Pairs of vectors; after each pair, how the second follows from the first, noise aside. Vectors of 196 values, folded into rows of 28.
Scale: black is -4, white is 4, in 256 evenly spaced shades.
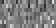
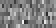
shuffled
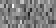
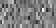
shuffled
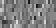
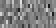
shuffled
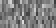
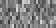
shuffled
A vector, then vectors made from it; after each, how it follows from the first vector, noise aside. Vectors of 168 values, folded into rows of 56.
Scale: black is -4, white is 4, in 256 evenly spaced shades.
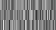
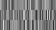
copied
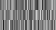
negated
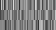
wrapped around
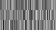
negated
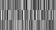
wrapped around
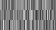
copied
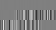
partly zeroed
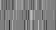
partly zeroed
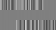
partly zeroed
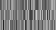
negated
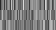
wrapped around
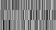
sign-scrambled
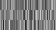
negated
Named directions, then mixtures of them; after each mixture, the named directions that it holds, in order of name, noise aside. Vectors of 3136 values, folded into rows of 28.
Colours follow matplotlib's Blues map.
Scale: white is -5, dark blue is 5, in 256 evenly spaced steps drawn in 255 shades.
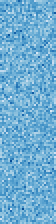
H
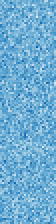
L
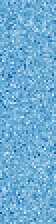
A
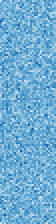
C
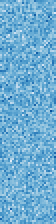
H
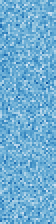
C, L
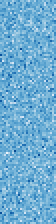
A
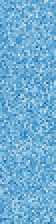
L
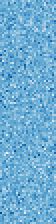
A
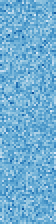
H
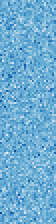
A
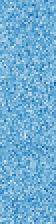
L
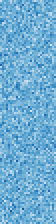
C, H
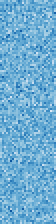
H, L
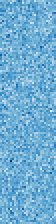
A, H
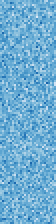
L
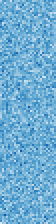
C
